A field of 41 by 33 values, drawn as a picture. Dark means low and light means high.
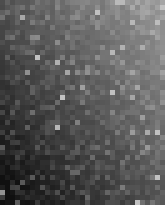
The ninth with the lowest average is the bottom left. No single row or column stands out from its neighbours. The field climbs toward the top right. The ninth with the highest average is the top right. The halves do not mirror each other.
